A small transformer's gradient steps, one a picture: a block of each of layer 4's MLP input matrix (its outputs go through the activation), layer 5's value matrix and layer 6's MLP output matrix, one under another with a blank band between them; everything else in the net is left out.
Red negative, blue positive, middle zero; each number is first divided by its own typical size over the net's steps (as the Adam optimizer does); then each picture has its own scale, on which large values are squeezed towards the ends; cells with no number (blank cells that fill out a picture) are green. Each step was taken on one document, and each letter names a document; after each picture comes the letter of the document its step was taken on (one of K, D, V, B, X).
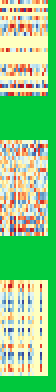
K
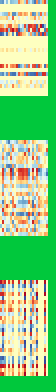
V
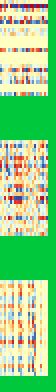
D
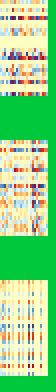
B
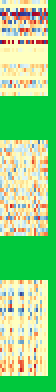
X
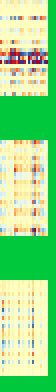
B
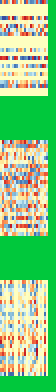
V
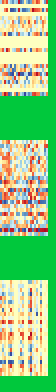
K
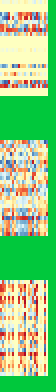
V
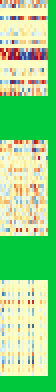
B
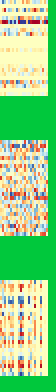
X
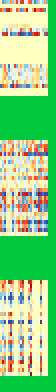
K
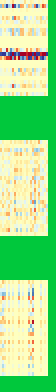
B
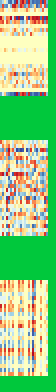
D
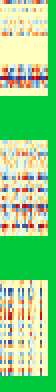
K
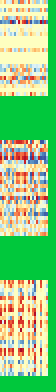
D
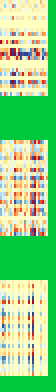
B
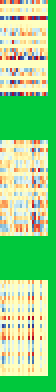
B
